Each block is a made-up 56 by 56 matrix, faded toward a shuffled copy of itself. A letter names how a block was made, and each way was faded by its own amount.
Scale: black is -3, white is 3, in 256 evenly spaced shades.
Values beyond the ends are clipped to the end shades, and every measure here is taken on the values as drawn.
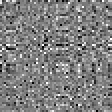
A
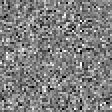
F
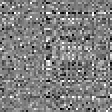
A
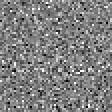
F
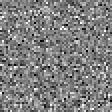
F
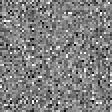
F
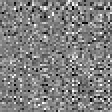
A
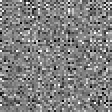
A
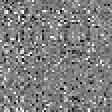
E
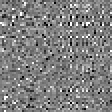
A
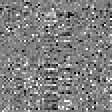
E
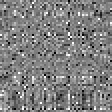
A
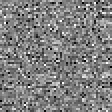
F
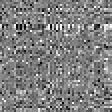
A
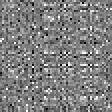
A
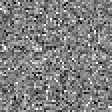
F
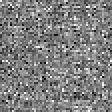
F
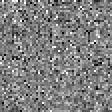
F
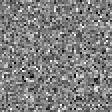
F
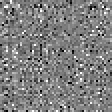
E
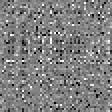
E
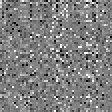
E
